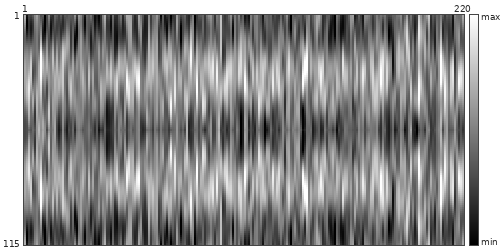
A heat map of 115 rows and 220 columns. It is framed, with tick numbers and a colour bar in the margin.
The histogram is bell-shaped. There is no overall slope. It is mirror symmetric from top to bottom. The grain runs up and down. Horizontal stripes repeat 2 times down the table.
